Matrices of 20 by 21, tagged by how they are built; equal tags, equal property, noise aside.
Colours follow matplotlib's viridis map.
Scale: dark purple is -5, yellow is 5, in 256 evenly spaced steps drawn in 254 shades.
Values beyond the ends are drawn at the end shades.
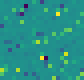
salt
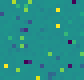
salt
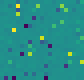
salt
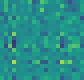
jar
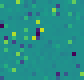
salt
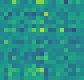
jar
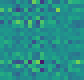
jar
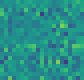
jar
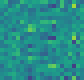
jar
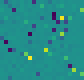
salt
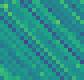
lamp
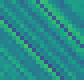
lamp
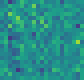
jar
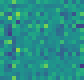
jar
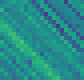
lamp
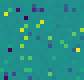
salt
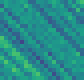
lamp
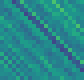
lamp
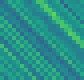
lamp
